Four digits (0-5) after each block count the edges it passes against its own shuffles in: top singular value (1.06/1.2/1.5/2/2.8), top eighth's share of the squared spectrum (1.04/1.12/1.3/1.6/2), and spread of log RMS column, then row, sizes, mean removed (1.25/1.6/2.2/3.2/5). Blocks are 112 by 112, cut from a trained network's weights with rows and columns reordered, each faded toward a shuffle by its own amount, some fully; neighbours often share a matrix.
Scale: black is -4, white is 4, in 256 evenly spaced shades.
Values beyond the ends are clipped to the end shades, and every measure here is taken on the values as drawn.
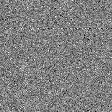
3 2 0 1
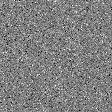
2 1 0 0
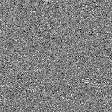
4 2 0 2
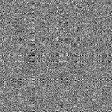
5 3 2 3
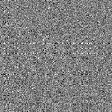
4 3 2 2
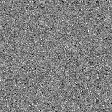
3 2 0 1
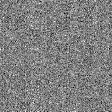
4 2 0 2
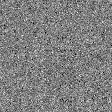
2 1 0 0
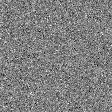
0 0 0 0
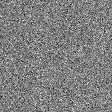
0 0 0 0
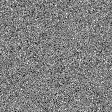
0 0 0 0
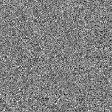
4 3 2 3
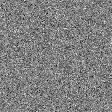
0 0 0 0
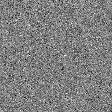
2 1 0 0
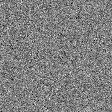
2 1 0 0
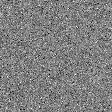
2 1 0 0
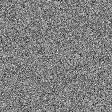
1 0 0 0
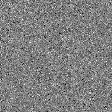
3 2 1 1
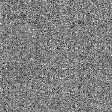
3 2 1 2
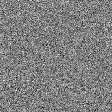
3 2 0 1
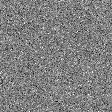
0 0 0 0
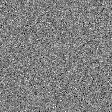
1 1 0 1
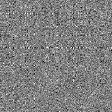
4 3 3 2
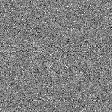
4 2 0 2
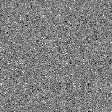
3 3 1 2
